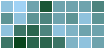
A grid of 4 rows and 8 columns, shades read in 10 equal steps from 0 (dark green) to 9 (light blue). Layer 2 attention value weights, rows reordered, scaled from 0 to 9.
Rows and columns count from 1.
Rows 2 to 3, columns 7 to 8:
8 5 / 6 6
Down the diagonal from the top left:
8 8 2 2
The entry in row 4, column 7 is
8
